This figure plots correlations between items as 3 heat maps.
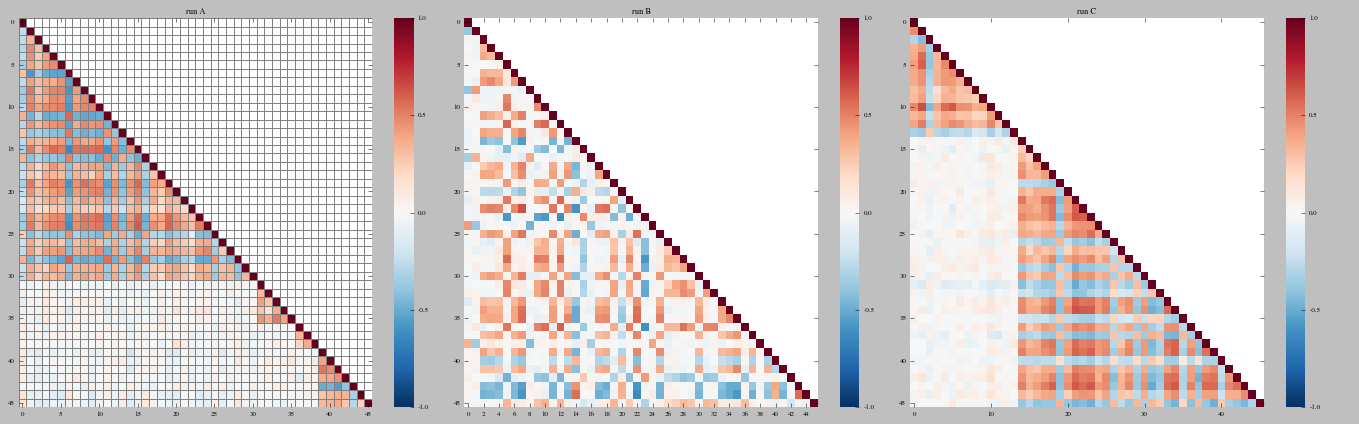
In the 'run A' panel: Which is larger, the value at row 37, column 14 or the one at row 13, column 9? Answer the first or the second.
the first
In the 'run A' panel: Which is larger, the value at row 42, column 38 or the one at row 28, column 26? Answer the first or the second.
the first
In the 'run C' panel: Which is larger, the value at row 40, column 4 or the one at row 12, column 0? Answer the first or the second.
the second
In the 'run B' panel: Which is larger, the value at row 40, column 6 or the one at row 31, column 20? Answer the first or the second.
the second
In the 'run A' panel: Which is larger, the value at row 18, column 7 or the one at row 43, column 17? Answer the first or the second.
the first
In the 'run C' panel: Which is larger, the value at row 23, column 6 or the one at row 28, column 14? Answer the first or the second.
the second
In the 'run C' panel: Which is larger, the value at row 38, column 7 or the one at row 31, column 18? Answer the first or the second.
the first
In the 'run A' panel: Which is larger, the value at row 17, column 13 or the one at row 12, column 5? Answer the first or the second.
the second
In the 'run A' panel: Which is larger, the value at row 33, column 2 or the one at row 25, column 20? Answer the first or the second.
the first
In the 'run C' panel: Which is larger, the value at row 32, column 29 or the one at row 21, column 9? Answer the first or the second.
the first
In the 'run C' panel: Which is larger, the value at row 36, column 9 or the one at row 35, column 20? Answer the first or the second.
the first
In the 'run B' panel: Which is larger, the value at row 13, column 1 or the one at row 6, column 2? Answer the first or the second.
the second
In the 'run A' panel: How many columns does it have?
46
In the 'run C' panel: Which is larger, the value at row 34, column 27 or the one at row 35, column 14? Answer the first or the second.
the first
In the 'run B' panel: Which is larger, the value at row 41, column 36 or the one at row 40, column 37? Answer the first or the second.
the first
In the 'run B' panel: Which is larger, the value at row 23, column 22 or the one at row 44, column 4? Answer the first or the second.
the first
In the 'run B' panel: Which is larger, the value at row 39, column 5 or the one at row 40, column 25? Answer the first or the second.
the first
